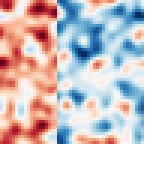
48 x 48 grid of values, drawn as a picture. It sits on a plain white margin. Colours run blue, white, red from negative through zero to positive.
The left part is higher, up to a seam about 40% of the way across. The field is mottled with small blotches. On average the colour sits 50% of the way up the scale.
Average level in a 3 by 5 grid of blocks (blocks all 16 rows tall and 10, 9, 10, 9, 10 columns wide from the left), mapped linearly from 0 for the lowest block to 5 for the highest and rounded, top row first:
45010
44121
44121
